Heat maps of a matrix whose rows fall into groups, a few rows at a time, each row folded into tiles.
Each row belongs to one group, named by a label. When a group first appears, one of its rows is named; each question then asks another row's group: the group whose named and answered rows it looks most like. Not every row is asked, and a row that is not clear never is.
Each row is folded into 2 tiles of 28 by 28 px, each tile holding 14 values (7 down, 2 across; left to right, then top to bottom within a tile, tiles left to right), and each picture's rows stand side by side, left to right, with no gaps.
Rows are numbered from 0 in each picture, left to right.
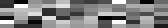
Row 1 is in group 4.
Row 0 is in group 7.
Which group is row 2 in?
4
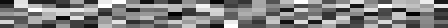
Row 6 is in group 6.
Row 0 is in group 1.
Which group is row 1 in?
7
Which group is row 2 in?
4
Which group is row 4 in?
7
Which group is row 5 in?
6
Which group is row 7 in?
6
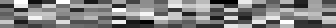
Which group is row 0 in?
1
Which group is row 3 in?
6
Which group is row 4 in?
1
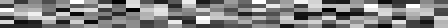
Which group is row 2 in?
1
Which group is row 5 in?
6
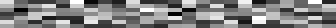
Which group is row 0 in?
4
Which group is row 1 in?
1
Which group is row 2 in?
1
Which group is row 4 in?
1
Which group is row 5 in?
6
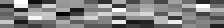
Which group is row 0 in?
1
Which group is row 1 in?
4
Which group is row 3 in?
4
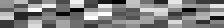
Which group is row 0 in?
6
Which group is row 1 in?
1
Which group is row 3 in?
4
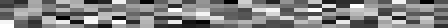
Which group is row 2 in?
4
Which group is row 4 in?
1
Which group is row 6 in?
7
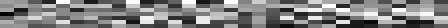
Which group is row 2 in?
1
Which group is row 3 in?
1
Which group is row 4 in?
6
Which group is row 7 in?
7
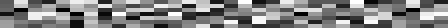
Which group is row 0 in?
1
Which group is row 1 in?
6
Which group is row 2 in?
6
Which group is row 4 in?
1
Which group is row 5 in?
6
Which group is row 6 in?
1
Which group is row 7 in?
1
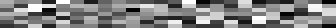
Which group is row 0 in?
6
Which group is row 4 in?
1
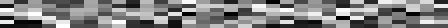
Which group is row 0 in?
7
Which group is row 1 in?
7
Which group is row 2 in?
7
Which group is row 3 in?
6
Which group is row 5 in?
7
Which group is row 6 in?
7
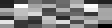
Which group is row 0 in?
7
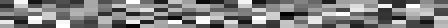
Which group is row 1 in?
7
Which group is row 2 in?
6
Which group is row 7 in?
7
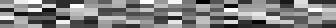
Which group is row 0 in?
6
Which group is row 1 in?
7
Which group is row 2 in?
6
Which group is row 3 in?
4
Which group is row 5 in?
1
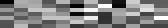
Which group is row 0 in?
1
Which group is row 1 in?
6
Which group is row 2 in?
1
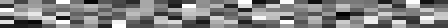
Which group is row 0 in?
7
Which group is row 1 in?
4
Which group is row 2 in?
7
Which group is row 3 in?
7
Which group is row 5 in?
4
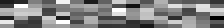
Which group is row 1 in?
4
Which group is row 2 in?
7
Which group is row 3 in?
4
